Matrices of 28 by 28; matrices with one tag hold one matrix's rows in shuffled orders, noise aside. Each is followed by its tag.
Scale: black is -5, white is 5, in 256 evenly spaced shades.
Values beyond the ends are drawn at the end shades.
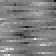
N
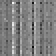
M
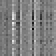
M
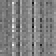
M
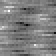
N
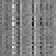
M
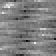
N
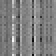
M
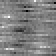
N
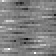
N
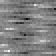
N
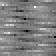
N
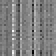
M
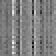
M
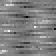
N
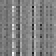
M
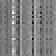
M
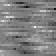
N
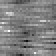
N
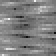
N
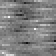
N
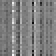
M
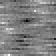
N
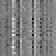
M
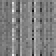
M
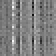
M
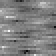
N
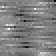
N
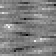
N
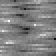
N
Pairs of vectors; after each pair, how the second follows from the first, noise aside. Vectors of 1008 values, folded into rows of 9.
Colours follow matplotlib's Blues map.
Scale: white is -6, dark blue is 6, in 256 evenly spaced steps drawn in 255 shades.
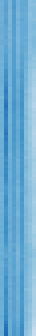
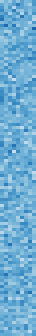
shuffled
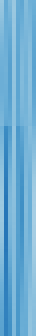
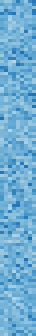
shuffled
